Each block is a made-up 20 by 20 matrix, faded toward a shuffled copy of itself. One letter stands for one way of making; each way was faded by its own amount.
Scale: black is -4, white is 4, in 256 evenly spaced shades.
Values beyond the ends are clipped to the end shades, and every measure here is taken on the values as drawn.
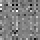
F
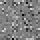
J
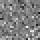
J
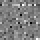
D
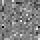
J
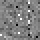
J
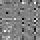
F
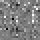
J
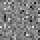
J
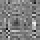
F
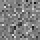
J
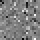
J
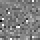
D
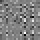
F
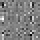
F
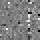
J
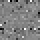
D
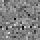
D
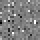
J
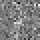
J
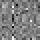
F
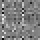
F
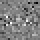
D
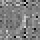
F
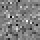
J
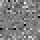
D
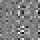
F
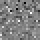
D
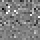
D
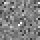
J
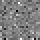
D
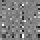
F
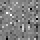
J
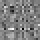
F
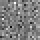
J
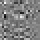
F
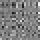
F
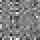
F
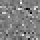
D
